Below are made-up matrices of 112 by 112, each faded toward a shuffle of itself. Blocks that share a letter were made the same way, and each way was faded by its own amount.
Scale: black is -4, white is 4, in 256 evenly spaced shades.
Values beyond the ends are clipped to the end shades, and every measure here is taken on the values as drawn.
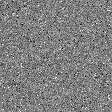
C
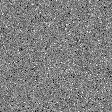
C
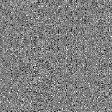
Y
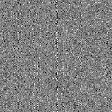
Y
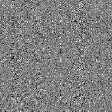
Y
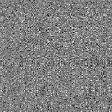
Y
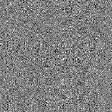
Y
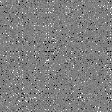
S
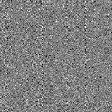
Y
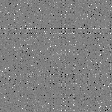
S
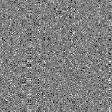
Y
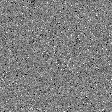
C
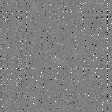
S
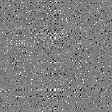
S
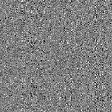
Y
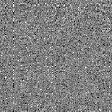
Y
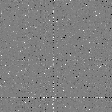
S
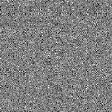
Y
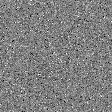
C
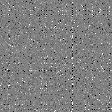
S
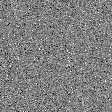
C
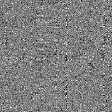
Y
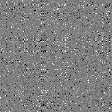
S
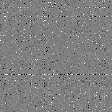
S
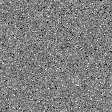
C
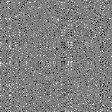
S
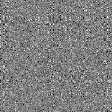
Y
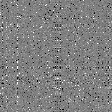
S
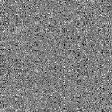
Y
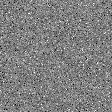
C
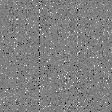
S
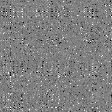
S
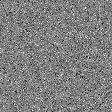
C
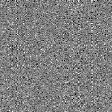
Y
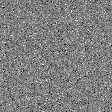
C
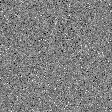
C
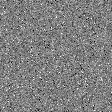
C
